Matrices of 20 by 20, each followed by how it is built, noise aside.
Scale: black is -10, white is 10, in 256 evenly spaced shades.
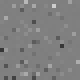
sparse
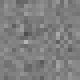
low rank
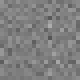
low rank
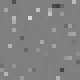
sparse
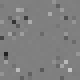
sparse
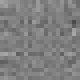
low rank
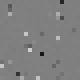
sparse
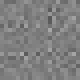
low rank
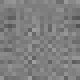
low rank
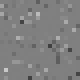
sparse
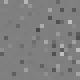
sparse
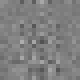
low rank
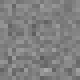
low rank
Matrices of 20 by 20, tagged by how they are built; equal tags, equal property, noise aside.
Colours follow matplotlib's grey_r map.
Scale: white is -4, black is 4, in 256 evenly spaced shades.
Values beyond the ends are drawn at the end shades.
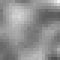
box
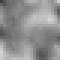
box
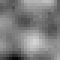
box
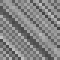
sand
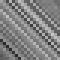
sand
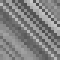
sand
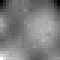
box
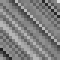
sand
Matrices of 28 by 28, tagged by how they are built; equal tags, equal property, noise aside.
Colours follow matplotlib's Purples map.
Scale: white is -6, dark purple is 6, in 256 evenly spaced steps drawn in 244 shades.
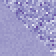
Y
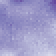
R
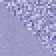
Y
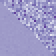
Y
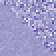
Y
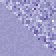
Y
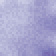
R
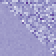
Y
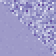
Y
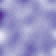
R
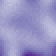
R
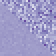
Y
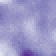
R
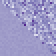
Y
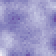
R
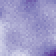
R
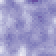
R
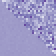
Y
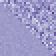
Y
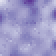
R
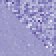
Y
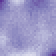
R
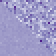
Y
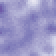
R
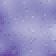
R
